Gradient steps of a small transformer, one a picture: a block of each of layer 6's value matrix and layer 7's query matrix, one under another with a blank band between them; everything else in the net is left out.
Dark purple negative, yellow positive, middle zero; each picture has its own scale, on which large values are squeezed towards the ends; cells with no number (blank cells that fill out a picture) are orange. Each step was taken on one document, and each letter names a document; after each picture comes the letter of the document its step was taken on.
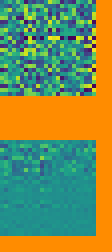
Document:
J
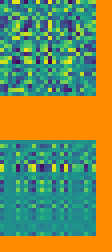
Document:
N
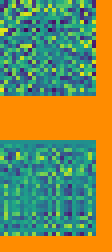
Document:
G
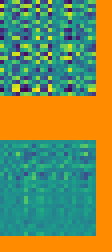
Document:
N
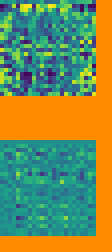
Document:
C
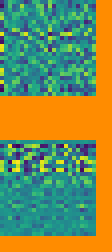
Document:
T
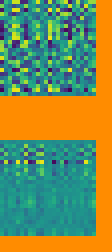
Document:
N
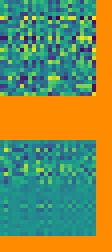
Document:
J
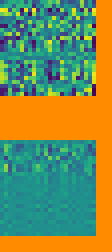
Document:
J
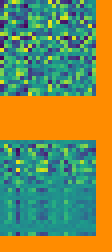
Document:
T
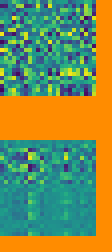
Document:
T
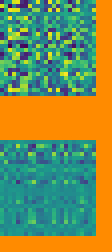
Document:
N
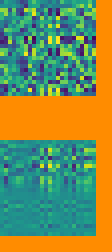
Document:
J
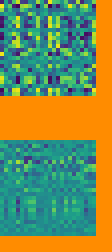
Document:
N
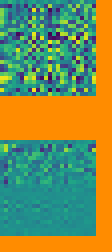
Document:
J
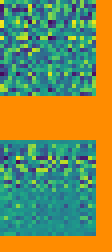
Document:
G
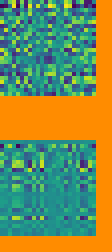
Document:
G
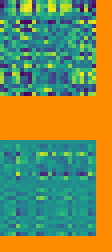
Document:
C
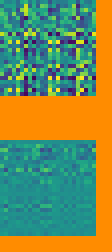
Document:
J
